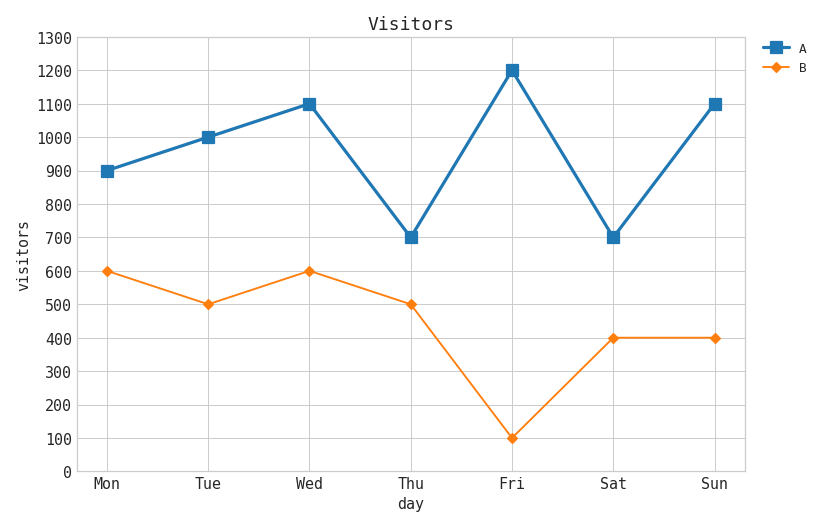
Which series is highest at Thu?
A
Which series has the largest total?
A
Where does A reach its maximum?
Fri
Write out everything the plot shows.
Title: Visitors
x-axis: day, ticks Mon Tue Wed Thu Fri Sat Sun
y-axis: visitors, ticks 0 100 200 300 400 500 600 700 800 900 1000 1100 1200 1300
Legend: A, B
Values:
A: 900 1000 1100 700 1200 700 1100
B: 600 500 600 500 100 400 400
